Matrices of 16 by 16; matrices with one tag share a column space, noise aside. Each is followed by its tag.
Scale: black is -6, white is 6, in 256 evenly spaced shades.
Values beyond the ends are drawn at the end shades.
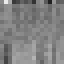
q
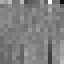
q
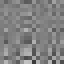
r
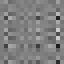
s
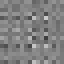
s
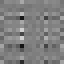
s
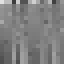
q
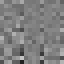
r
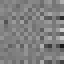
s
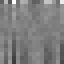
q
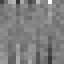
q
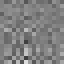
r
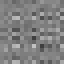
s
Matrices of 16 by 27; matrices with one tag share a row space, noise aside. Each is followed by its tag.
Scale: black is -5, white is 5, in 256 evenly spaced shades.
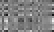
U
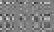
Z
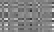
U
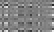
U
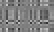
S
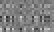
Z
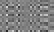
S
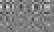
Z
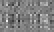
S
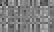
S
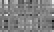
U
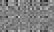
S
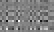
S
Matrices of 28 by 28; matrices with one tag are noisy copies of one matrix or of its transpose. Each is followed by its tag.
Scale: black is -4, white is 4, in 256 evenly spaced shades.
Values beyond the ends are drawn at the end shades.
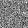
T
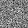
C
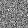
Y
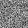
T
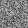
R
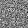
Y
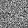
C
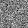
T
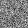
R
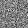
Y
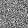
Y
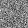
R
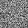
C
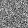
R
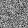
R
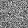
C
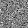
T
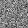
Y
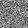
T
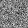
R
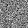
T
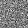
Y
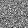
Y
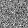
R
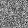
R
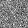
R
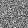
Y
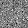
C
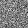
Y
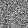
T
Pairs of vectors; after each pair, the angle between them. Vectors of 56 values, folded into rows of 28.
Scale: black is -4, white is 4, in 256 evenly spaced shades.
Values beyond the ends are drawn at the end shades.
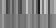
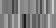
orthogonal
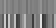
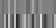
nearly parallel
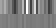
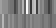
nearly parallel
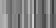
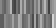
partly opposed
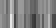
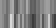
nearly parallel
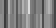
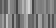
partly aligned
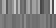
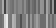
partly opposed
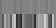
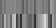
nearly parallel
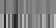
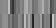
orthogonal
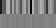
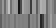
partly aligned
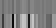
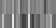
nearly opposite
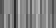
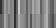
nearly parallel
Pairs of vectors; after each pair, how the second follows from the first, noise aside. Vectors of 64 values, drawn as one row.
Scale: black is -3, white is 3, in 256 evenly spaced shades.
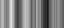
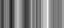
negated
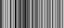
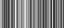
negated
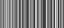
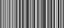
copied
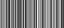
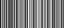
wrapped around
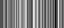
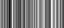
wrapped around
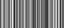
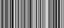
negated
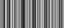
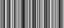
copied
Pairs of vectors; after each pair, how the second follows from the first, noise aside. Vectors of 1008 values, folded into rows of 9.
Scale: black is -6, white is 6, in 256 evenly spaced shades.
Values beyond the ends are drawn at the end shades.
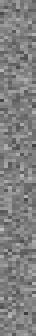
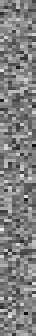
scaled up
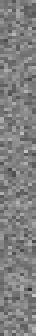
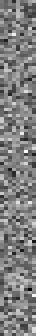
scaled up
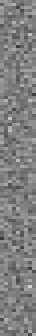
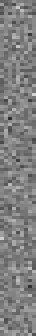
negated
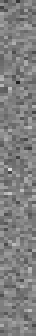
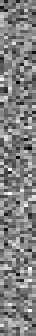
scaled up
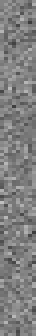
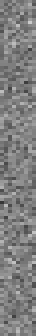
negated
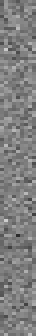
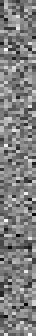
scaled up
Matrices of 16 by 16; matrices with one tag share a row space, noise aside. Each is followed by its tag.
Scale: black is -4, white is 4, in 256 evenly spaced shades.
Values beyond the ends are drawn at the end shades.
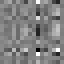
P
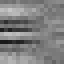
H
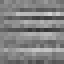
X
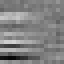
H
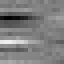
H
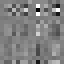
P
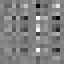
P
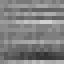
X
